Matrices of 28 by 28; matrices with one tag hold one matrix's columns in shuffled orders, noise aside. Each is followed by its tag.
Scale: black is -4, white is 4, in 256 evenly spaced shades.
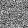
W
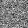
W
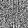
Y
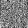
Y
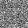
W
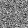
W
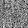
Y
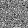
W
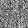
Y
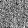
Y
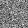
W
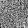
Y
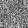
Y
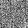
Y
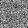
W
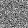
W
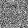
W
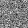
W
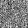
Y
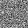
W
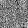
Y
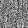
Y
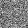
W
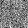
Y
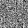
Y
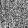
Y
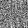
Y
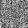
Y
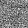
W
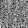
Y
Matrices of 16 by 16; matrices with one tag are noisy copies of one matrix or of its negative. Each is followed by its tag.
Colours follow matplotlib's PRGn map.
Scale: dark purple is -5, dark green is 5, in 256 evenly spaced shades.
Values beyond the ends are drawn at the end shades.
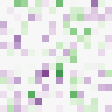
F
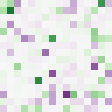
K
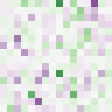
F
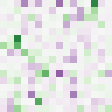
F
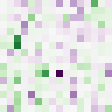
F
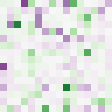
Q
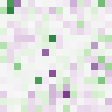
K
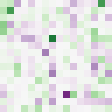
K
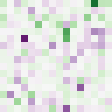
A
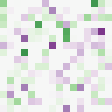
A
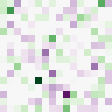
K
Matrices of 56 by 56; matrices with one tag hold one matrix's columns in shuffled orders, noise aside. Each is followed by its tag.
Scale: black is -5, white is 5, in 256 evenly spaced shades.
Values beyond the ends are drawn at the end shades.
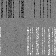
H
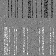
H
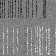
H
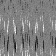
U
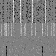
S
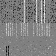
S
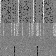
S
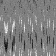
U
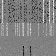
S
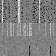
S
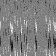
U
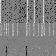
S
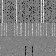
S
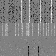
S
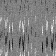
U
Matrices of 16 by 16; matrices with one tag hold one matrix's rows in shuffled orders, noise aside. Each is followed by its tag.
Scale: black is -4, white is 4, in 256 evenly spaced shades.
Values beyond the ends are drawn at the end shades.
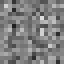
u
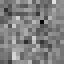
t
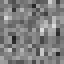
u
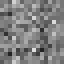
t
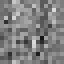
t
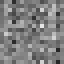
u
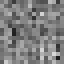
u
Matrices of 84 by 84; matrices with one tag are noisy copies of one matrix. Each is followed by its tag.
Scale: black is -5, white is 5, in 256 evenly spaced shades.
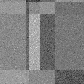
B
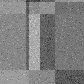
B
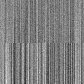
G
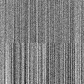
G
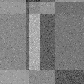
B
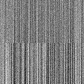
G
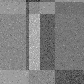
B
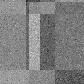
B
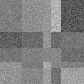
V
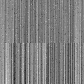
G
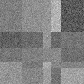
V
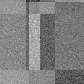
B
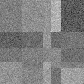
V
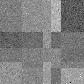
V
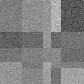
V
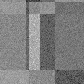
B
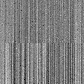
G
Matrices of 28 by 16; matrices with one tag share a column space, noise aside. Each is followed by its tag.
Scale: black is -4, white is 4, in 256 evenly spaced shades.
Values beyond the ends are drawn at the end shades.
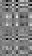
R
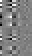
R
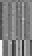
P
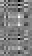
R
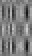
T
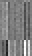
P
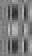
T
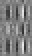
T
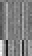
P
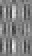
T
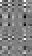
R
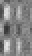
T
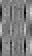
T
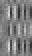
T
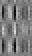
T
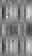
T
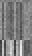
P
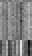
P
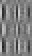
T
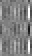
T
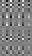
R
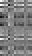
R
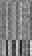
P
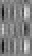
T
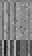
P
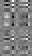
R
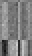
P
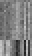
P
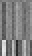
P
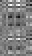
R
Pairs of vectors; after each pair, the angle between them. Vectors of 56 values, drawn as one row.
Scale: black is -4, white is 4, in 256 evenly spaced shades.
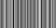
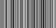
partly aligned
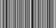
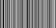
partly aligned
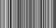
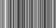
partly aligned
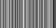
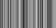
partly opposed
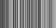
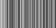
partly opposed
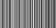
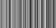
partly aligned
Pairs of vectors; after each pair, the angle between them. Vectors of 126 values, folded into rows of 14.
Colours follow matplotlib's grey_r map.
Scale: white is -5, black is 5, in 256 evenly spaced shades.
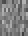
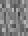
orthogonal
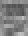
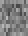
partly aligned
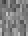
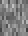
partly opposed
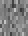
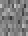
orthogonal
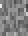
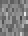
orthogonal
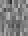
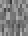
nearly parallel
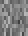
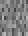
partly aligned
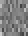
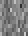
partly aligned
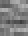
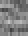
nearly opposite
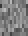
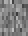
partly aligned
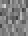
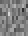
partly aligned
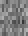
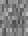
nearly parallel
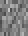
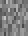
nearly parallel
